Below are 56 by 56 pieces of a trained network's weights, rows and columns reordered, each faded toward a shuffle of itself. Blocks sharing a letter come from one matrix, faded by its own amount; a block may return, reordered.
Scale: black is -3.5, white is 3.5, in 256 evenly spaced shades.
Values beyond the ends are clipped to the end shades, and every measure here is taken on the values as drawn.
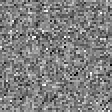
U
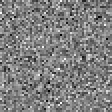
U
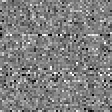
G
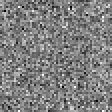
U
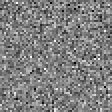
U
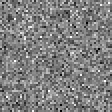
U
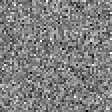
U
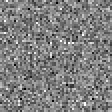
U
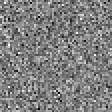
U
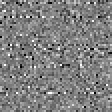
G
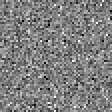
U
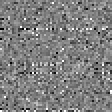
G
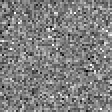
U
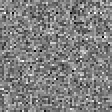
U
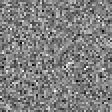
U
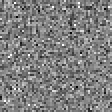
U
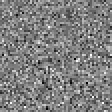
U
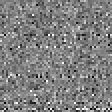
G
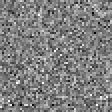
U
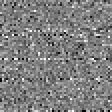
G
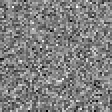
U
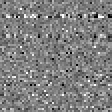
G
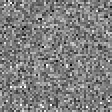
U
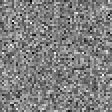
U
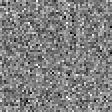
U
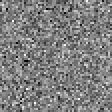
U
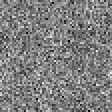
U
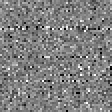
G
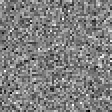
U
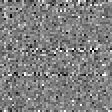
G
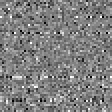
G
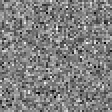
U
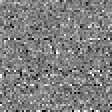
G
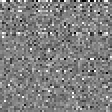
G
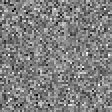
U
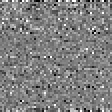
G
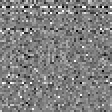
G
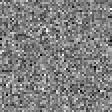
U
